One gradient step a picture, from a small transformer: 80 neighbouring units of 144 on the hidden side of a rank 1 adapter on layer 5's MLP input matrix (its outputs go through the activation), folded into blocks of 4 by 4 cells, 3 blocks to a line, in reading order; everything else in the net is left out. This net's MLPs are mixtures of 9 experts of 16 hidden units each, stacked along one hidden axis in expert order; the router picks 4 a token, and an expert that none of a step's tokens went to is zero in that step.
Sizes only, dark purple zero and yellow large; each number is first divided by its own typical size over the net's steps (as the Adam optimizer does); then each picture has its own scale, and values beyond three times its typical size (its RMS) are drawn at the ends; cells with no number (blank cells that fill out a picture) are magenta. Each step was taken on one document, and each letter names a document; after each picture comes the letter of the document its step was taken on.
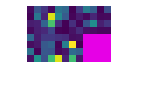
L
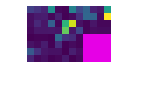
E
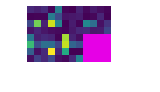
L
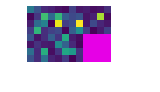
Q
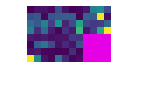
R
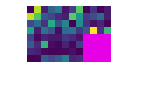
R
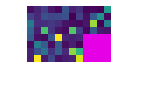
Q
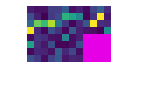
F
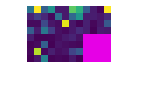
E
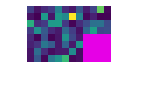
F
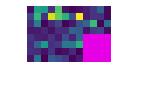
R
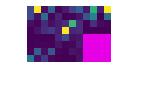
E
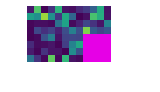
R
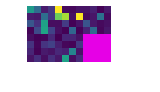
F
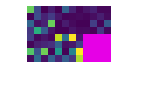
Q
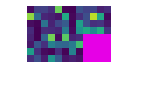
R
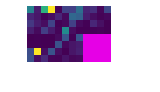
E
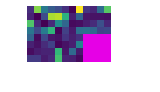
F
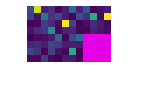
E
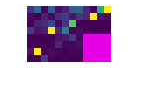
E
